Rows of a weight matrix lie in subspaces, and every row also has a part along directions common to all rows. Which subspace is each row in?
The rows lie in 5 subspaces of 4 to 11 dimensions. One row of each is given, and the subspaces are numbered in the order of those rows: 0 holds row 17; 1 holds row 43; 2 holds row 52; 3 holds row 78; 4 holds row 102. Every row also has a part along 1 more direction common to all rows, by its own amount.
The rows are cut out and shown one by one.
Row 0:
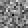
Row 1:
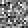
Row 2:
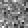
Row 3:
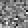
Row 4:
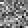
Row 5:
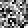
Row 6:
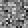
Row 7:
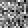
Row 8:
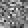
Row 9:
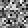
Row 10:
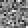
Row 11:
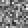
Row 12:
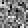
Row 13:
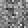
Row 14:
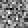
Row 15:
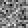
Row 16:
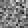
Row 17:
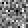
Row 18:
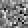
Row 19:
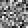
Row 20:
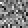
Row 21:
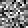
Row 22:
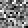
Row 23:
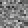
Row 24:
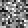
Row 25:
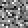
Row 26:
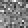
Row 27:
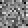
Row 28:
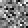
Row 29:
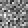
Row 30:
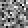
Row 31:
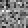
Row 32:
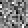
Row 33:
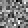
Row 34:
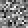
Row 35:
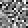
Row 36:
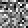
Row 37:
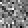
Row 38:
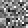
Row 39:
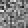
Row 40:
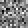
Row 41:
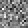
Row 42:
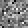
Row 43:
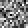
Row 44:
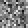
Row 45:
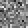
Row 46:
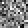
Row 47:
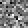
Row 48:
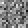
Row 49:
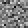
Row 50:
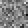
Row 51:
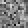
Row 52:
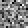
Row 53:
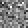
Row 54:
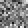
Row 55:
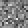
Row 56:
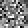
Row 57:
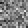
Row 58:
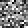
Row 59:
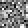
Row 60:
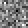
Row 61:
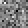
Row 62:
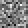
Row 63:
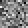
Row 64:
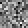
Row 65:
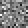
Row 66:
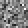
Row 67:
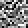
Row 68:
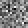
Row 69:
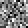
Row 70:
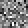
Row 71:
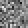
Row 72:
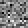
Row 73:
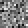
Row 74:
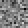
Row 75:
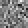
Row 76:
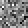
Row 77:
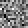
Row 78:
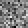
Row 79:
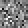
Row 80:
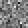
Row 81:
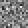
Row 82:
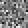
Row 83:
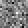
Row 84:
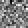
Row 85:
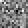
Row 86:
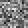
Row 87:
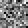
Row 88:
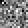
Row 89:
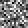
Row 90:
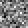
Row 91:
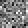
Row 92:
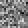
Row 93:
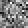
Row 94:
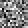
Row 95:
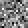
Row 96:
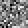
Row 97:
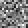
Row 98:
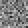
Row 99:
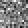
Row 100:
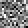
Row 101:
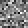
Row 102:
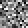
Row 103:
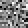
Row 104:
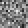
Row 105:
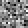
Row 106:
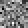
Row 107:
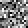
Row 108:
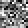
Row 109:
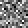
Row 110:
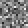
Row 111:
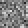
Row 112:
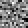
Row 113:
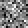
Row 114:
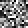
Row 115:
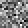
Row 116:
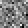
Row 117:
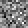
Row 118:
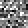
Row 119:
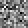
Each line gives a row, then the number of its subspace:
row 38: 3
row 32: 4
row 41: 3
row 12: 0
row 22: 4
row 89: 1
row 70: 3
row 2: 1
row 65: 3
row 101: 1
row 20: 1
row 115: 4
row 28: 4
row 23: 2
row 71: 1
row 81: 1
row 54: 1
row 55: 3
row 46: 0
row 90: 2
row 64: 4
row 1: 0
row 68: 3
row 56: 2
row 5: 4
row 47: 2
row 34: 2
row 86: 3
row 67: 0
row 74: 2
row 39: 1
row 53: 0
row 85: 0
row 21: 3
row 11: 2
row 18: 2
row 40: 1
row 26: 1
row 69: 3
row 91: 3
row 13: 4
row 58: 1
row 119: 2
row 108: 2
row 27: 4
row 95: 1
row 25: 2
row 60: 0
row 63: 4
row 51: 0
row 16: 2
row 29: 3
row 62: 0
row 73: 3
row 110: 3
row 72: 0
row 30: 2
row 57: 1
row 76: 3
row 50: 4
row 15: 0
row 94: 3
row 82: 3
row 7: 3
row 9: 2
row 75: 2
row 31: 1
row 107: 2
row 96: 1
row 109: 1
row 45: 1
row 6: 3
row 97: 0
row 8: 1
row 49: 2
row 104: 0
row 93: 2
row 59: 4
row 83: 4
